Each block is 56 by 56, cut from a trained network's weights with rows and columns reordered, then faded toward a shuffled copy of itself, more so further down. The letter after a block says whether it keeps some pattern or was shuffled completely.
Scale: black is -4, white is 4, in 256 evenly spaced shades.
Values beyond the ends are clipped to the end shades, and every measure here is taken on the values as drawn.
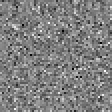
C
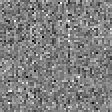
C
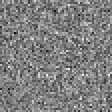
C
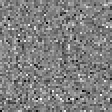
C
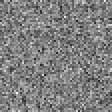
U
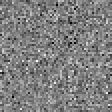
C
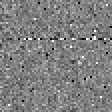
C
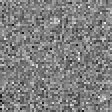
C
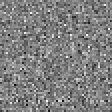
C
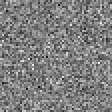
U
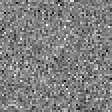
U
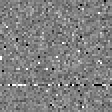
C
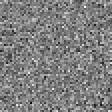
C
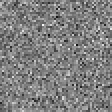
C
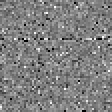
C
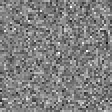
C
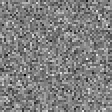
U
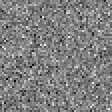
U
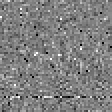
C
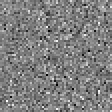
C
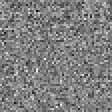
C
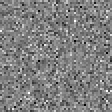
C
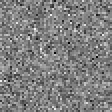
U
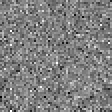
C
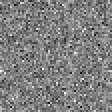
U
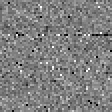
C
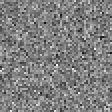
U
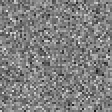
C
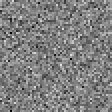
U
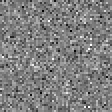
U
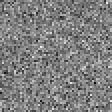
U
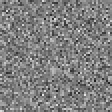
C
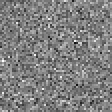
C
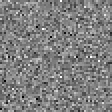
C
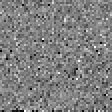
C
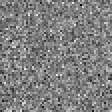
C
